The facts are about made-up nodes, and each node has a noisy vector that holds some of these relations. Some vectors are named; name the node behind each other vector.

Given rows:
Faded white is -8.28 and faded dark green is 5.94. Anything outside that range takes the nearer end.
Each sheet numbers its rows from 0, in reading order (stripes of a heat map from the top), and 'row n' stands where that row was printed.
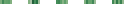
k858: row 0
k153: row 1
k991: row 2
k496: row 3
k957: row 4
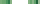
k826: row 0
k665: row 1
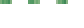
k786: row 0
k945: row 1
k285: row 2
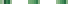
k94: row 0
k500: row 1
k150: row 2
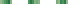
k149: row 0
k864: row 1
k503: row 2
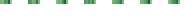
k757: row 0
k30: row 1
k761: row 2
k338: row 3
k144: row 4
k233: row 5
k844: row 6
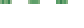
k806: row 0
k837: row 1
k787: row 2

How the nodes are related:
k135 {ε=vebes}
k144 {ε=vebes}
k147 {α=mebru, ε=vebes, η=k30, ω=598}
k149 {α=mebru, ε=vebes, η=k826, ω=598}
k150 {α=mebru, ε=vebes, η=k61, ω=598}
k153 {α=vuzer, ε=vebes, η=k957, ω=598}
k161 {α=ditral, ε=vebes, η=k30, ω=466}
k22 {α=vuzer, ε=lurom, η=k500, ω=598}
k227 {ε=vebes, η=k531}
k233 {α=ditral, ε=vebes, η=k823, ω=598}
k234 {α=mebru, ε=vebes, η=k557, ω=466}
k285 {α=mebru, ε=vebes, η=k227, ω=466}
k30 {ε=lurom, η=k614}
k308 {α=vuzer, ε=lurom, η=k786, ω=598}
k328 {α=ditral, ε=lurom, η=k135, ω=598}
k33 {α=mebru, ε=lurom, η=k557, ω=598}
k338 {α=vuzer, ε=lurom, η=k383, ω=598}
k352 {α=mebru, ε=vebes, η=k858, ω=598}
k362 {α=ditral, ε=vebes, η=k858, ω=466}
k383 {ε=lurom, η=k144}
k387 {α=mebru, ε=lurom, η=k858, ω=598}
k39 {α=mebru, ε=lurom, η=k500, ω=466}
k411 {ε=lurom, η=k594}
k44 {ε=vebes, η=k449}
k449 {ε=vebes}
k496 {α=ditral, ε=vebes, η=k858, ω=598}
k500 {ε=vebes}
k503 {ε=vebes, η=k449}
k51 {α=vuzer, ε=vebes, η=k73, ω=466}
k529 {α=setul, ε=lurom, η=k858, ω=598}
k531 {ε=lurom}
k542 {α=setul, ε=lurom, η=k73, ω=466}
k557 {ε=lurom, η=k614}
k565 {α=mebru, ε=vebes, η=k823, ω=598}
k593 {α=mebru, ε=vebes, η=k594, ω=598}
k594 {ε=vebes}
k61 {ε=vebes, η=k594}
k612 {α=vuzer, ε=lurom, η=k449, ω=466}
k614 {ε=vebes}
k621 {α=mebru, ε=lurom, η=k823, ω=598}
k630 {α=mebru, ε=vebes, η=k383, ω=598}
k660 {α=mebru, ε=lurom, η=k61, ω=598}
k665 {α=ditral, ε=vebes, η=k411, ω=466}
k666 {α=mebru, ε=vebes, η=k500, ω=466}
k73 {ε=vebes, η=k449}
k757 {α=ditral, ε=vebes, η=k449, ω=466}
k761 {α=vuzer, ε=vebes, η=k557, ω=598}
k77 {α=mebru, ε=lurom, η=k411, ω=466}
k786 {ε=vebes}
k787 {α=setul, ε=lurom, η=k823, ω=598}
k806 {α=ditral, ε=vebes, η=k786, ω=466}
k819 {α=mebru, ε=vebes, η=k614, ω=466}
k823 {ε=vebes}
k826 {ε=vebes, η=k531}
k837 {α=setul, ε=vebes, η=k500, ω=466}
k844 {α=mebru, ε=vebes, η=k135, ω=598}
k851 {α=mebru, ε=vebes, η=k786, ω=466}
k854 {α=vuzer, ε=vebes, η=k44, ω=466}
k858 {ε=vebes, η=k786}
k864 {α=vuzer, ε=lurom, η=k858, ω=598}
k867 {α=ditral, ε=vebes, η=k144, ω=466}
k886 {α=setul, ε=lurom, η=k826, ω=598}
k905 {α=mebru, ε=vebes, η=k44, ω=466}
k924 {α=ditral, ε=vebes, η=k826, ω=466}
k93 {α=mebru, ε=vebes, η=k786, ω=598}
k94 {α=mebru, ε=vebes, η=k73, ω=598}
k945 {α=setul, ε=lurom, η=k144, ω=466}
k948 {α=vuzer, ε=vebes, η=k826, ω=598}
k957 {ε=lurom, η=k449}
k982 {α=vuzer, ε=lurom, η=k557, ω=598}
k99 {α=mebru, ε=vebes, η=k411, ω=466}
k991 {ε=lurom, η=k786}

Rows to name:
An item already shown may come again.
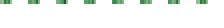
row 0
k854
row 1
k982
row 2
k233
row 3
k660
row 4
k991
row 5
k991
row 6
k557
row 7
k905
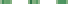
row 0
k851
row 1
k362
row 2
k93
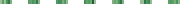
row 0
k234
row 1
k660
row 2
k308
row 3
k328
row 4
k614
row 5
k905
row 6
k39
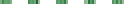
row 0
k858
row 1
k328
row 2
k660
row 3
k51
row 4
k612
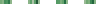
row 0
k449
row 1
k161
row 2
k982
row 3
k147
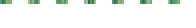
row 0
k387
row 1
k819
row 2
k39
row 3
k51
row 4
k864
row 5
k529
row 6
k352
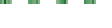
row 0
k542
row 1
k77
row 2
k948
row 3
k411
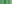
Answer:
k787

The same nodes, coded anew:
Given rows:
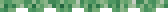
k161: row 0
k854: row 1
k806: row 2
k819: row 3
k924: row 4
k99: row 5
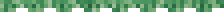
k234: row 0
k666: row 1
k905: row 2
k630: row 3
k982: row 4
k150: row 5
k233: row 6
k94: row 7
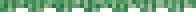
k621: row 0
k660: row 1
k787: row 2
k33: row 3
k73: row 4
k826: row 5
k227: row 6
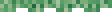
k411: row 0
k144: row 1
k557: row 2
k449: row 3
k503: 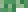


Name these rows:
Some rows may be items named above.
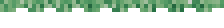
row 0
k77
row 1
k614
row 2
k614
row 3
k757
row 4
k982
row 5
k991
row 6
k529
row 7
k945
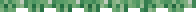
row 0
k851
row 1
k387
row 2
k387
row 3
k352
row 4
k991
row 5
k147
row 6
k851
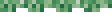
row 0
k864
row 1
k858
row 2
k362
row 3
k761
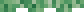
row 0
k542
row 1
k837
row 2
k614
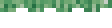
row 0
k161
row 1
k328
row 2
k957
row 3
k886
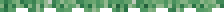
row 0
k94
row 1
k948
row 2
k612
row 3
k39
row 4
k496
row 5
k867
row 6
k982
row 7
k612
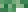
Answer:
k153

